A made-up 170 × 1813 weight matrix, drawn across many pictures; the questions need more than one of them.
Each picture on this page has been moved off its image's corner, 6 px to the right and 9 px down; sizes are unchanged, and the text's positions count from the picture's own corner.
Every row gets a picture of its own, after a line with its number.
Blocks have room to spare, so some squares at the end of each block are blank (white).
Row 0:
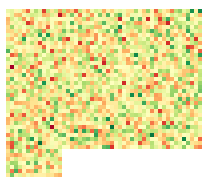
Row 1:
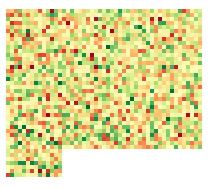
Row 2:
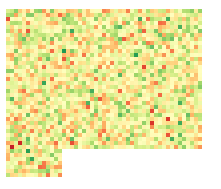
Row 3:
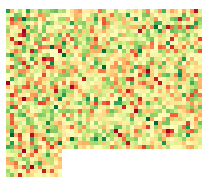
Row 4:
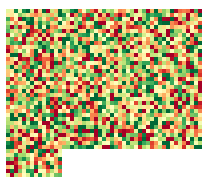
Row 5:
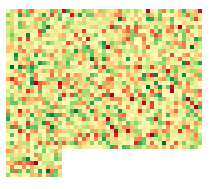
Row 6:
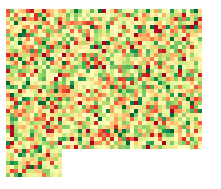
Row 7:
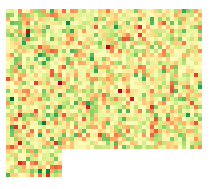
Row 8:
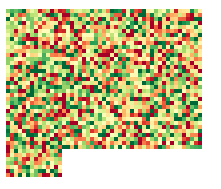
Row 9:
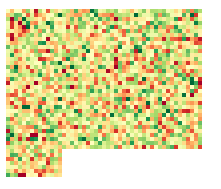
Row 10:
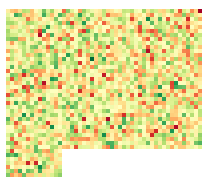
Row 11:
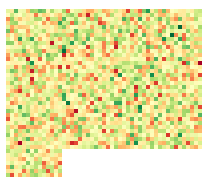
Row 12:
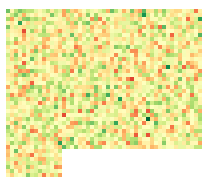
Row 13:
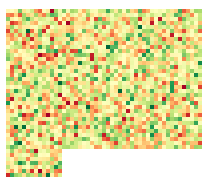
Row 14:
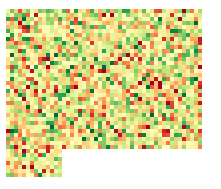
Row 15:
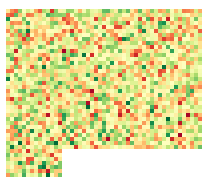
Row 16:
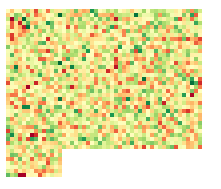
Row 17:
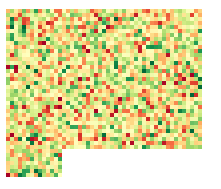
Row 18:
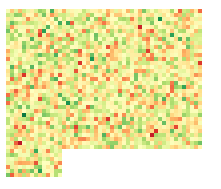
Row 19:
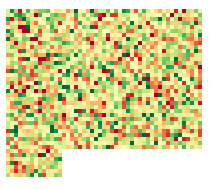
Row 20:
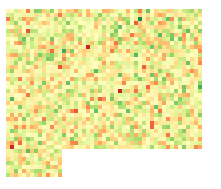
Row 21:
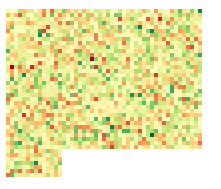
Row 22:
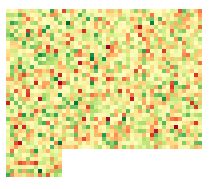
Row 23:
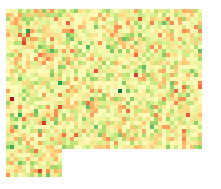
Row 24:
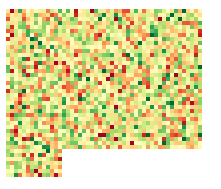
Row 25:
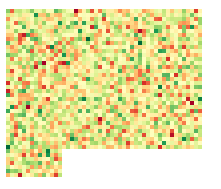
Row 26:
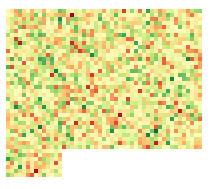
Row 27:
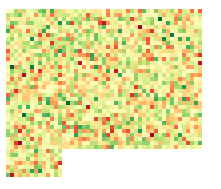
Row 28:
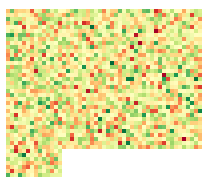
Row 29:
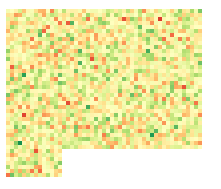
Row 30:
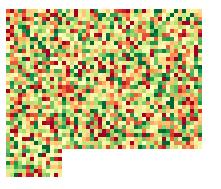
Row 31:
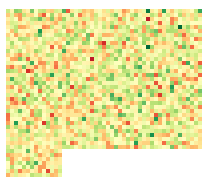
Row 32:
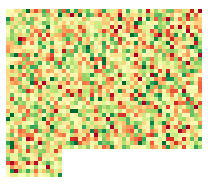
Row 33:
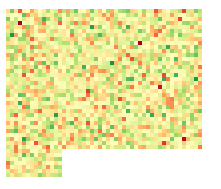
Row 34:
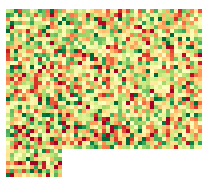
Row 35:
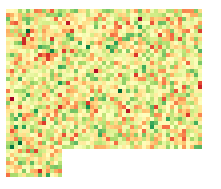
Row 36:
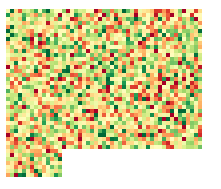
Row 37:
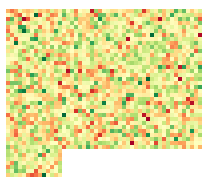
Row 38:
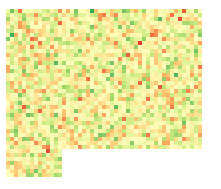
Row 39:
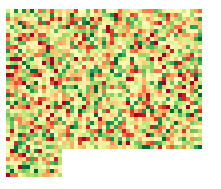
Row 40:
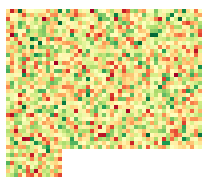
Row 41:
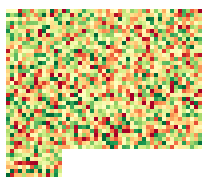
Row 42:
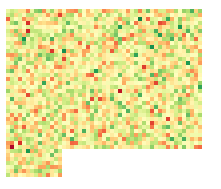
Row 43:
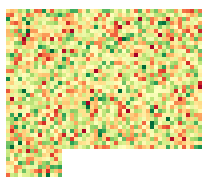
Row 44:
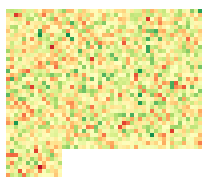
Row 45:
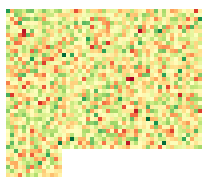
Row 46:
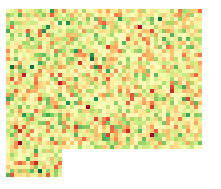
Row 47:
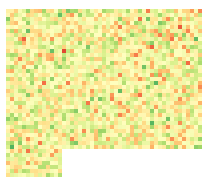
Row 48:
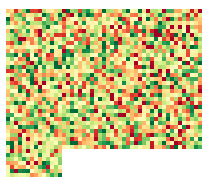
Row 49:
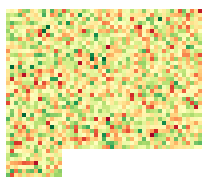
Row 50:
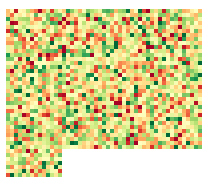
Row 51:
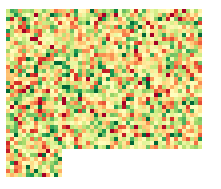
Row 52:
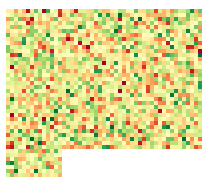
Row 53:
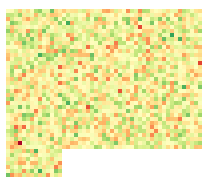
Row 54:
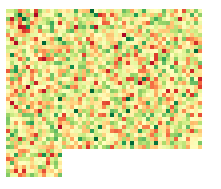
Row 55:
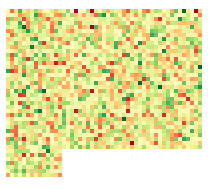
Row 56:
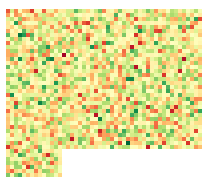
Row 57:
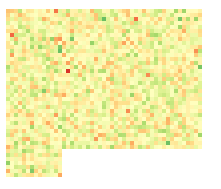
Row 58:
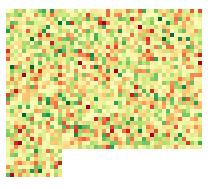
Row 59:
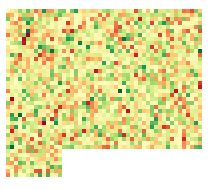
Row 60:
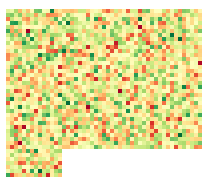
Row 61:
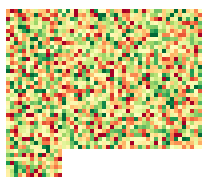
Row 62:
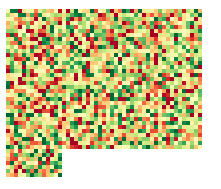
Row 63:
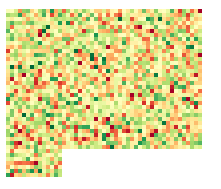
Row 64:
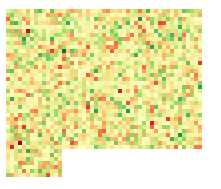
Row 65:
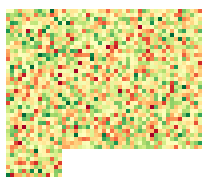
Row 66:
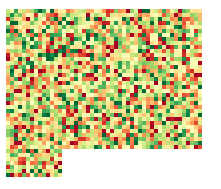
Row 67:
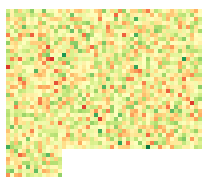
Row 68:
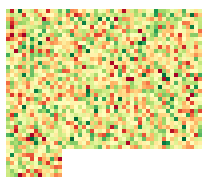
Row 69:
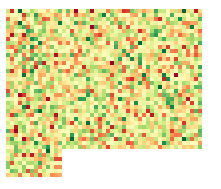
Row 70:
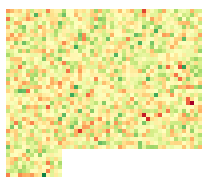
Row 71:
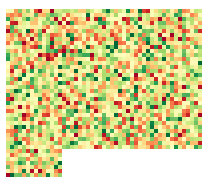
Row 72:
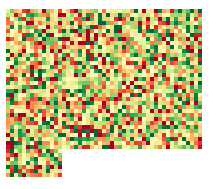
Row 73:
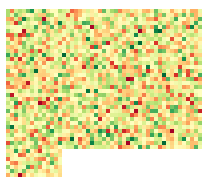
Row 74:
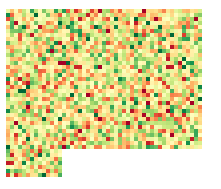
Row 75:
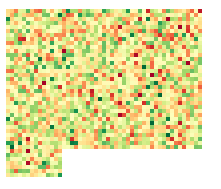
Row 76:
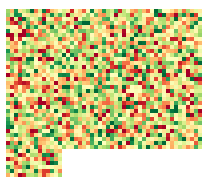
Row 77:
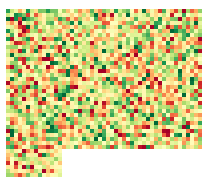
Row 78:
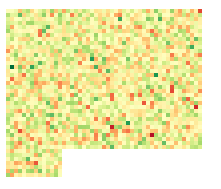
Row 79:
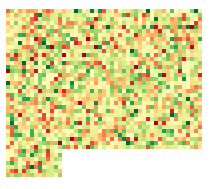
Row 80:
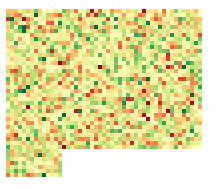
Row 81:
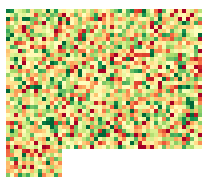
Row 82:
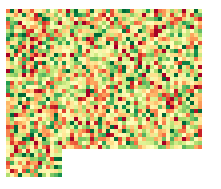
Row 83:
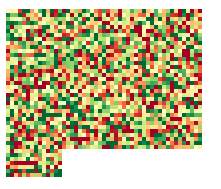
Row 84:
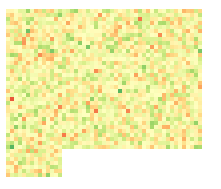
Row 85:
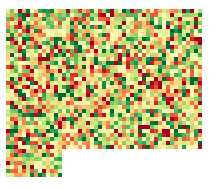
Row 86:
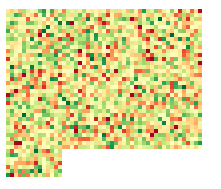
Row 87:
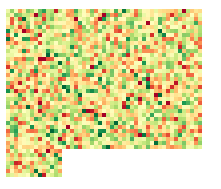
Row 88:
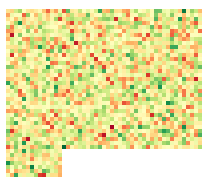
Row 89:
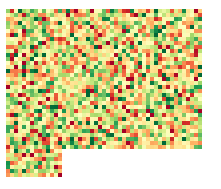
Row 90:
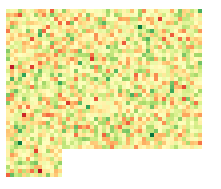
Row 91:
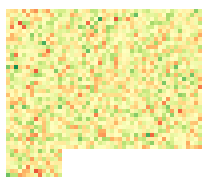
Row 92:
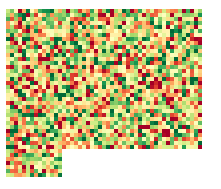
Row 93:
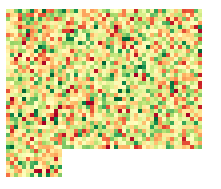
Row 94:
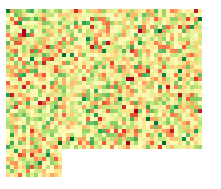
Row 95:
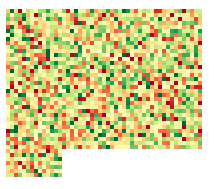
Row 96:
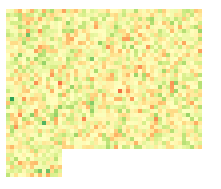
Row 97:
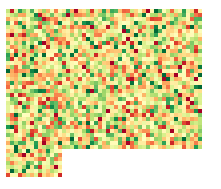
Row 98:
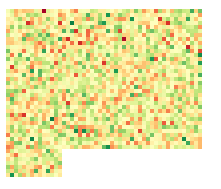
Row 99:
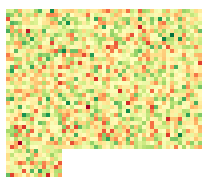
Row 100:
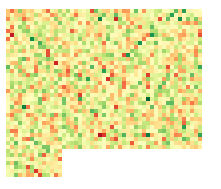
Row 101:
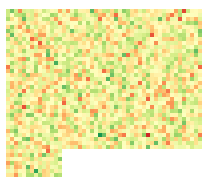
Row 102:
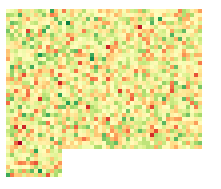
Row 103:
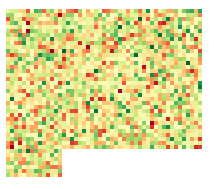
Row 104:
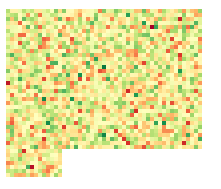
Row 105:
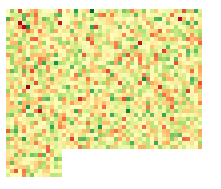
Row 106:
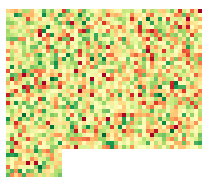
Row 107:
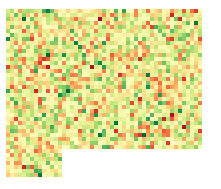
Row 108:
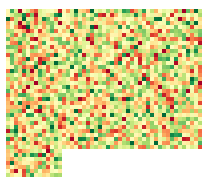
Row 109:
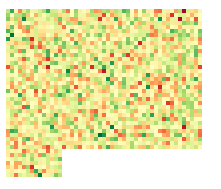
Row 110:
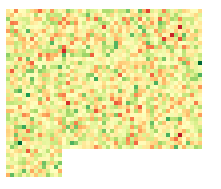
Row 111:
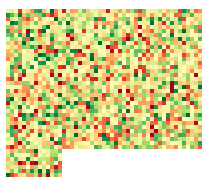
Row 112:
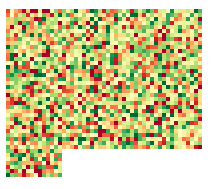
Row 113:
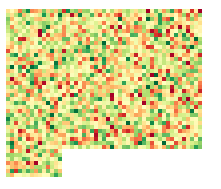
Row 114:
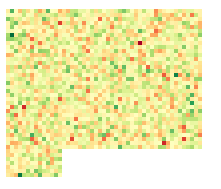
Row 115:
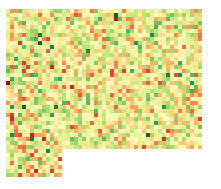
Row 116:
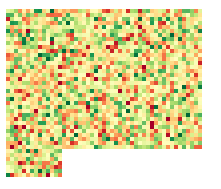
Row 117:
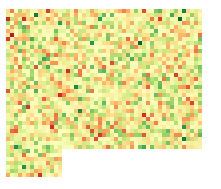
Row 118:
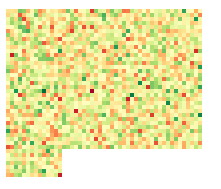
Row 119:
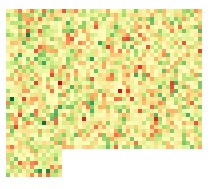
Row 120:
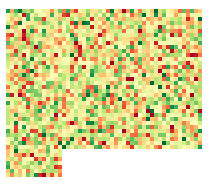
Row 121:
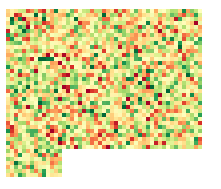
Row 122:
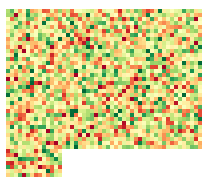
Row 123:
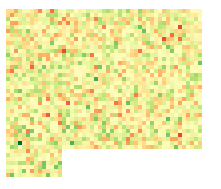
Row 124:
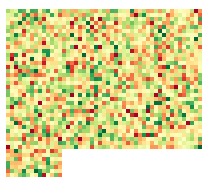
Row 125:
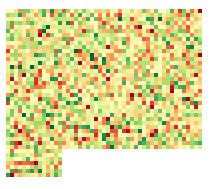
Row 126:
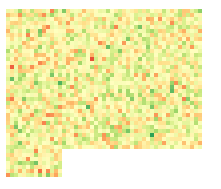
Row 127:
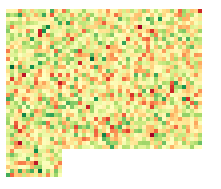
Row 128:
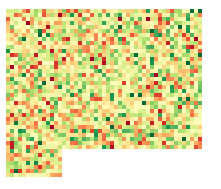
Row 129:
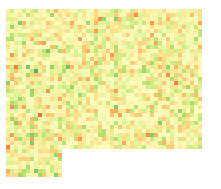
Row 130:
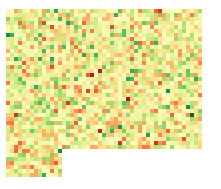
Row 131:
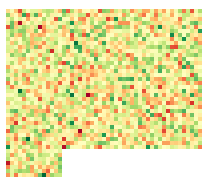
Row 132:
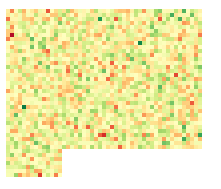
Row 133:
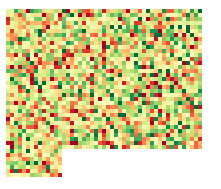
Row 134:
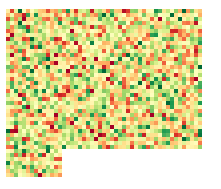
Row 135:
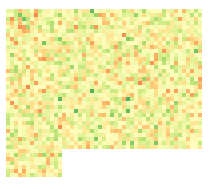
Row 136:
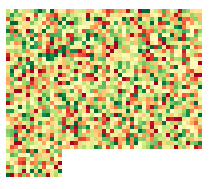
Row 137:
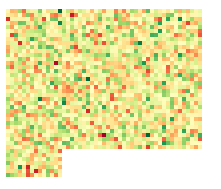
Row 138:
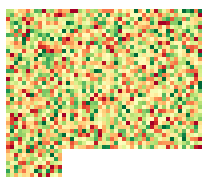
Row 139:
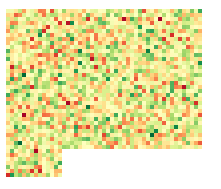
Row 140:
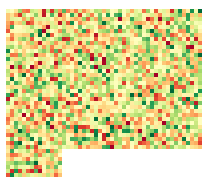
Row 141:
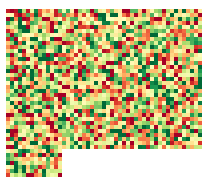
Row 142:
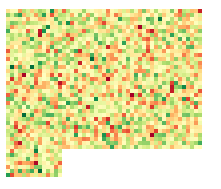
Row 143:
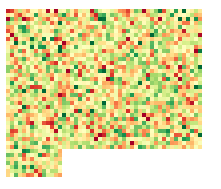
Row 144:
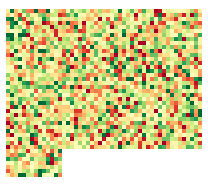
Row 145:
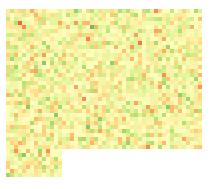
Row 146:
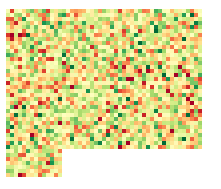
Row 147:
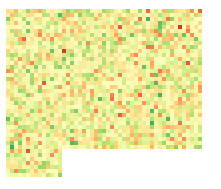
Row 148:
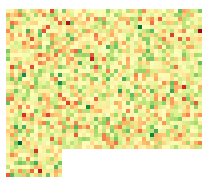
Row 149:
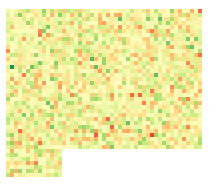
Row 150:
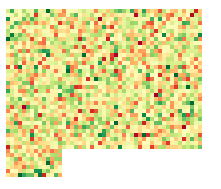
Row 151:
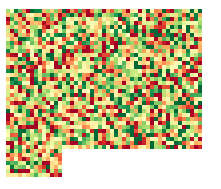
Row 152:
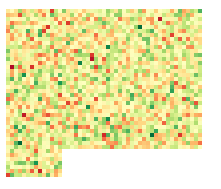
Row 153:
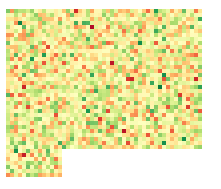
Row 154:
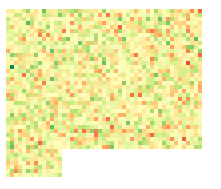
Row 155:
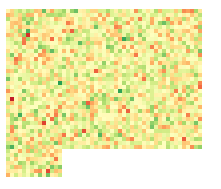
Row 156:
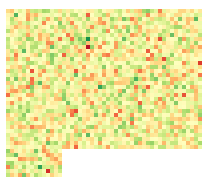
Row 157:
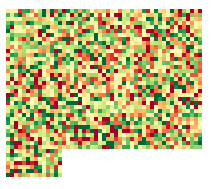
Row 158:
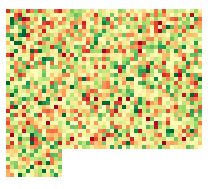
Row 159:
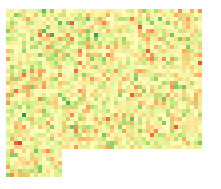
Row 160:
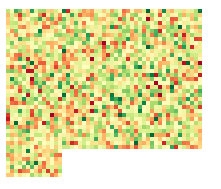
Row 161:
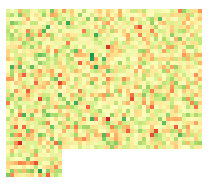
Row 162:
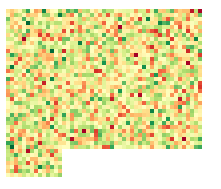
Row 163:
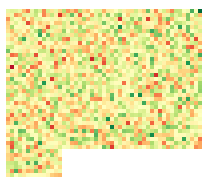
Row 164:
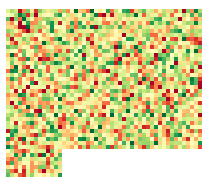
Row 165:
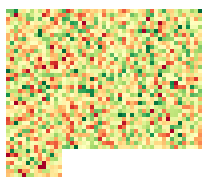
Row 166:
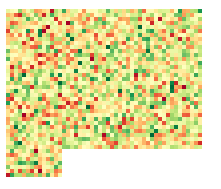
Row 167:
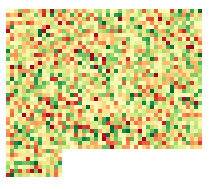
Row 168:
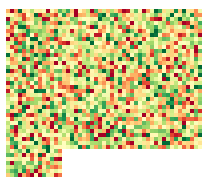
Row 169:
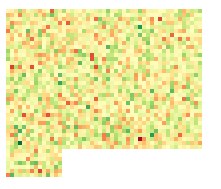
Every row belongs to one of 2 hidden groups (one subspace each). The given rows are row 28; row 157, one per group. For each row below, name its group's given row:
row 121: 28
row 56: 28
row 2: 157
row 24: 28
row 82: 28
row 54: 28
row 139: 157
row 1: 157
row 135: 28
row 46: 157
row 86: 157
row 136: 157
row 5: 157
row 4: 157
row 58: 157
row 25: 28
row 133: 157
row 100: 28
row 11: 157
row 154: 157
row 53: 157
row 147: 157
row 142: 157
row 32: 157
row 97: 28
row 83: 157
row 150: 28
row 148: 157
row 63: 157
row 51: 28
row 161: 157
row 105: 28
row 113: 157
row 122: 157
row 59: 157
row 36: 28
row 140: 157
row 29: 157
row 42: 157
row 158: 28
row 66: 157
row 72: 157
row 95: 28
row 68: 28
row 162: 157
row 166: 157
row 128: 157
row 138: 157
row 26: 28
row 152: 157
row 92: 28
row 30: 28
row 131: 28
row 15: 157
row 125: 157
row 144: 28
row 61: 28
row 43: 157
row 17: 28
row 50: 157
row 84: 157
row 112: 28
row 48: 157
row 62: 28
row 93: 157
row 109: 28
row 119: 157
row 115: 28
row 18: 157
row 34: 157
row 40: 28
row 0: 157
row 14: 28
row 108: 28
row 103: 157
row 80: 28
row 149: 157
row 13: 157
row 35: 157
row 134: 28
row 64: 157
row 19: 28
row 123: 157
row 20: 157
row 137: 28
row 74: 28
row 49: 157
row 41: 157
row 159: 157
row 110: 157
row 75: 157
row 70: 28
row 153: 28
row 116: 157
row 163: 157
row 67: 28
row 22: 157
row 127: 157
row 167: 157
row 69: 28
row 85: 28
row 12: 28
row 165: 157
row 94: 28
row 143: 28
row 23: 157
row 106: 157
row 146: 28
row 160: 157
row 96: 157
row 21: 157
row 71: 157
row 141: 28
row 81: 28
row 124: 28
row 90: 157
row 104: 28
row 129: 28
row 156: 157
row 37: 28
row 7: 157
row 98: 157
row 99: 157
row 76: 28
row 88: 28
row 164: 28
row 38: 28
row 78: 157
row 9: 28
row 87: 28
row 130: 28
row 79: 28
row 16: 28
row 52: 157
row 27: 157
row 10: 157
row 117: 28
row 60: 157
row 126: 157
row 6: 28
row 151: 157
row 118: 28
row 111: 157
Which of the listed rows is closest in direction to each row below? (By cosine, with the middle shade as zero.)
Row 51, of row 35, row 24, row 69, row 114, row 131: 114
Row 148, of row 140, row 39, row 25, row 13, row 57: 13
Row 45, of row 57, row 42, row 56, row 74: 74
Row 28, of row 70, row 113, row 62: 62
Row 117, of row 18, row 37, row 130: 37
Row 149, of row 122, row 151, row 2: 122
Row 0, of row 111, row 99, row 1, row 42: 42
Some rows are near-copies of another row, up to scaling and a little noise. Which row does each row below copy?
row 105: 108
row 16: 9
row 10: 106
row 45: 94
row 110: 50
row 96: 119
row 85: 92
